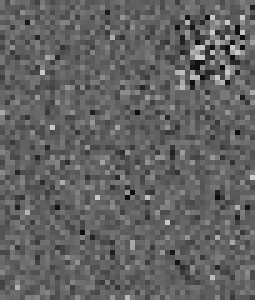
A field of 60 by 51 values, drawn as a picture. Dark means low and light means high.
Slope: none. Odd patch: rougher, in the top right. Odd rows or columns: none. Average level on the scale: 40%. Grain: fine. Roughest part: top right. Mirror symmetry: none. Histogram: heavy tails on both sides. Stripes: none.
